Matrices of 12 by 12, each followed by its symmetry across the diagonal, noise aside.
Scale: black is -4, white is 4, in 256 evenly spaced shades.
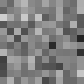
neither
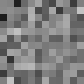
symmetric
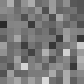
neither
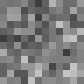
symmetric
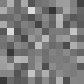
symmetric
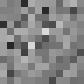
symmetric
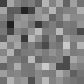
symmetric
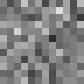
neither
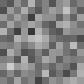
symmetric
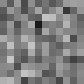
neither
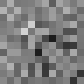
symmetric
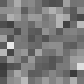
neither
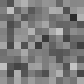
neither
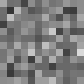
symmetric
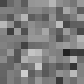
neither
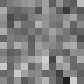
neither
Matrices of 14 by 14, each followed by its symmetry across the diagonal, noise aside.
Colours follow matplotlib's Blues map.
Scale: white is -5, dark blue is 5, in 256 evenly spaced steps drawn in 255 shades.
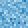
neither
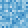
symmetric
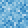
symmetric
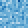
antisymmetric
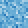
antisymmetric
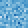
neither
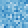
antisymmetric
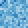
symmetric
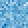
antisymmetric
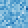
antisymmetric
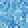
neither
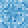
symmetric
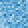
neither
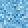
neither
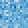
antisymmetric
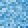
neither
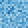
symmetric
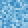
neither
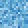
neither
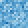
symmetric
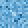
symmetric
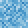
symmetric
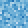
antisymmetric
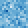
antisymmetric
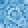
symmetric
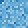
symmetric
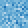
antisymmetric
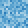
neither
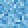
antisymmetric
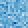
neither
